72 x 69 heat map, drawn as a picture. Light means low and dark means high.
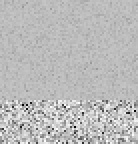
Slope: none. Grain: fine. Stripes: none. Mirror symmetry: none. Seam: horizontal, 70% of the way down, the top part calmer. Histogram: skewed, a long tail of high values.
